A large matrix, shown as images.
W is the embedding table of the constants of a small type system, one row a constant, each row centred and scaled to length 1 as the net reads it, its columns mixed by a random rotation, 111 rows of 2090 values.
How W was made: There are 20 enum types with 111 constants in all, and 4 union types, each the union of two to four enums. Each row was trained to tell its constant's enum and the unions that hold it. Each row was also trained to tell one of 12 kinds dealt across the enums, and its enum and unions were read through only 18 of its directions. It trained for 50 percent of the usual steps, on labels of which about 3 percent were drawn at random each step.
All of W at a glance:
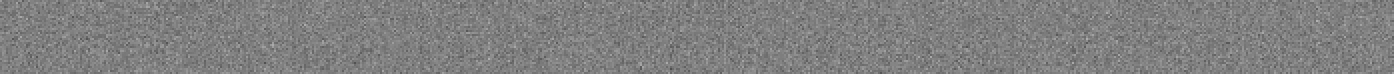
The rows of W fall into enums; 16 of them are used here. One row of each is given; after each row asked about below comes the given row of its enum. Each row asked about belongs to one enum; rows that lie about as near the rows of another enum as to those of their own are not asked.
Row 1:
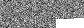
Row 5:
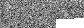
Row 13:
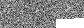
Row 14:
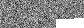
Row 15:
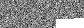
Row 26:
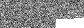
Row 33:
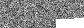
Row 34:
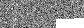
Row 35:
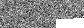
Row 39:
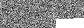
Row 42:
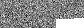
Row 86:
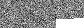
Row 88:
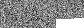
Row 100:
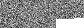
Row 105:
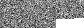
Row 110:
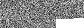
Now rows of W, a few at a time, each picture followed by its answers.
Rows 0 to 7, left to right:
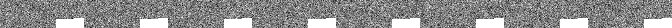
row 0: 15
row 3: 39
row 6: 86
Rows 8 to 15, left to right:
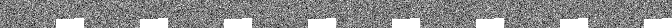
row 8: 88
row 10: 33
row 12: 34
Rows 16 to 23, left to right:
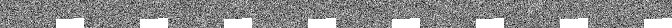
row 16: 110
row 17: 34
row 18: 110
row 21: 86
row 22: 105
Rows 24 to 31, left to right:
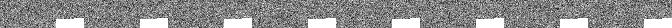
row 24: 39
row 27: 100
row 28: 33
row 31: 26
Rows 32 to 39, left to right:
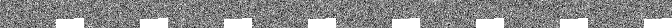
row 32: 105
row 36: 35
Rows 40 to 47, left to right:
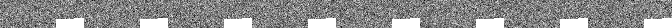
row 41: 110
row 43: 100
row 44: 39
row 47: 26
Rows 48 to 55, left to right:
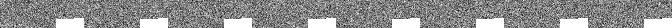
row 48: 35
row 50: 35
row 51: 88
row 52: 1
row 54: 39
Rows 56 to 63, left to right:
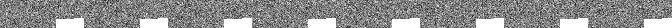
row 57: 35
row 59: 105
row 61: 86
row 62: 88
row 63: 33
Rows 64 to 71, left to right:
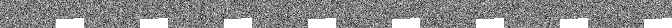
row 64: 15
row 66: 86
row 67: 100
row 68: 88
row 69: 88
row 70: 39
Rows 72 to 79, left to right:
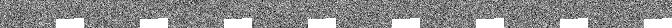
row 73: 15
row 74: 35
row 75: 42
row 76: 39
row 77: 26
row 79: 26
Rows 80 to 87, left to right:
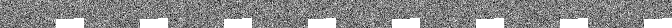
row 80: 105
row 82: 34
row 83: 100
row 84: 33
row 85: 26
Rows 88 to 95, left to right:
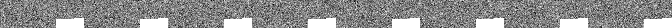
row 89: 105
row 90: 33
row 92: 100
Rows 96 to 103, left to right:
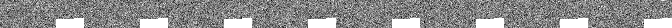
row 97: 88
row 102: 33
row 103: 100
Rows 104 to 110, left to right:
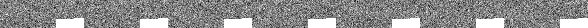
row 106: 1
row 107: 5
